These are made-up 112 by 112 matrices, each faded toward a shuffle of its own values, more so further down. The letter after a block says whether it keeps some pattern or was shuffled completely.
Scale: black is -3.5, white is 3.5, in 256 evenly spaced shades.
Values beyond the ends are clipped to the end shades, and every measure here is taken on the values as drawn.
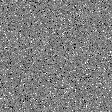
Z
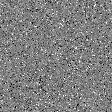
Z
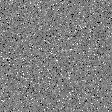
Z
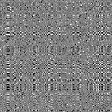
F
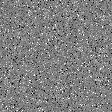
Z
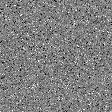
Z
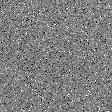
Z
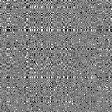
F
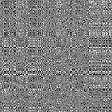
F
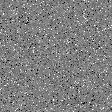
Z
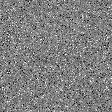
Z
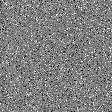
Z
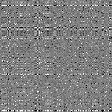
F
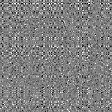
F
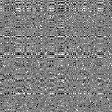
F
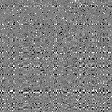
F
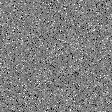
Z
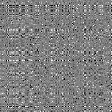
F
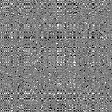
F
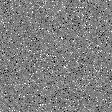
Z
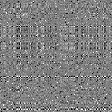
F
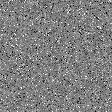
Z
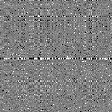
F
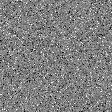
Z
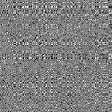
F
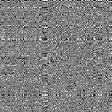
F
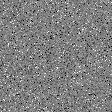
Z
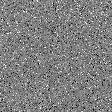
Z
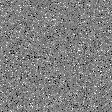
Z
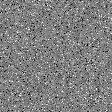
Z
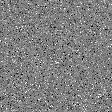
Z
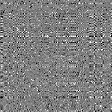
F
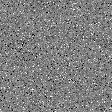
Z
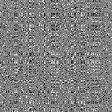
F
